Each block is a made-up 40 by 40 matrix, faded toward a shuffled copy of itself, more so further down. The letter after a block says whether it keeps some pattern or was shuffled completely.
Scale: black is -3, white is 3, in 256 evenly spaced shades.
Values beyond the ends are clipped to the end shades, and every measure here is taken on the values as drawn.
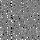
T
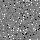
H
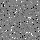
H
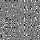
T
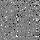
T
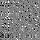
T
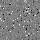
H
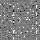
T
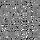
T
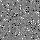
H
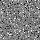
H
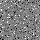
H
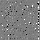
T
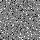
H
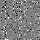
T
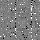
T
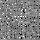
T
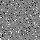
H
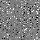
T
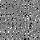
T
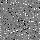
H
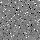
H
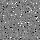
H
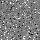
H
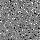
H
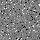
H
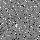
H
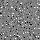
H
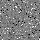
H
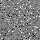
H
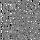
T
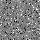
H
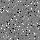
H
